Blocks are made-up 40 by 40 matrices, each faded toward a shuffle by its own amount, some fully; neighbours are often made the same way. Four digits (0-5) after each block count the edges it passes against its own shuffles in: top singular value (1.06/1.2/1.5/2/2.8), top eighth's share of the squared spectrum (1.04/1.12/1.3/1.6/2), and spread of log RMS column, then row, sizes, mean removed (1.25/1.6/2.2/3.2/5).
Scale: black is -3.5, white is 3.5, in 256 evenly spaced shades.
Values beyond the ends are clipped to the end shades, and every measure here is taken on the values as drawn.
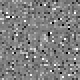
2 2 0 0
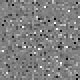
2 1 0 0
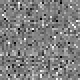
3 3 1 1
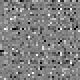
3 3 1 2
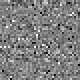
3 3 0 1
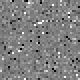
1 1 0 1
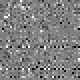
4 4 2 2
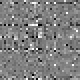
4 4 2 2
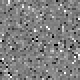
0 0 0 0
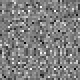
3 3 1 1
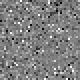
0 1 0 0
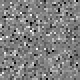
0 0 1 0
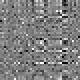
4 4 2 2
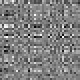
4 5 3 3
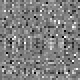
3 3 1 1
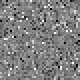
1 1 0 0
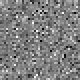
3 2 1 0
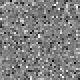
1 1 0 1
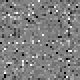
2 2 1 0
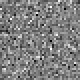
0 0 0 0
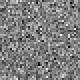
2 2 0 0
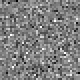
0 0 0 0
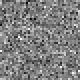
0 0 0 0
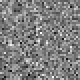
1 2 0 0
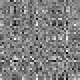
4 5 2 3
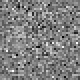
2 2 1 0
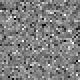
1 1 0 0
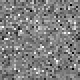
0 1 0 1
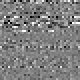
2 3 0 3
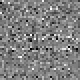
1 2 0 2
